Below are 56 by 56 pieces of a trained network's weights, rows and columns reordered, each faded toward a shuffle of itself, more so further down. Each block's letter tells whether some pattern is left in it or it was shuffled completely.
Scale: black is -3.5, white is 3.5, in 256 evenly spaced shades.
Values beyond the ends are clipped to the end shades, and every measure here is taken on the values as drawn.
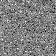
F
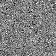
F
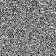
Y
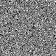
F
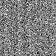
Y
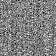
Y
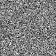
Y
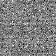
Y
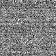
Y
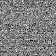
Y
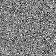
F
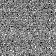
Y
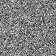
F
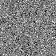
F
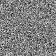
Y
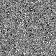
F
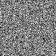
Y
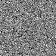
F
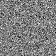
F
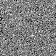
F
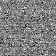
Y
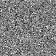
F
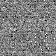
Y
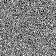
F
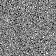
F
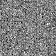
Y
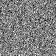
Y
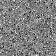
F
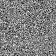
F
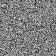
F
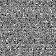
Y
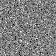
F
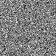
F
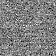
Y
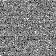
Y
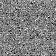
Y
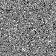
F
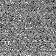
Y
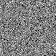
F
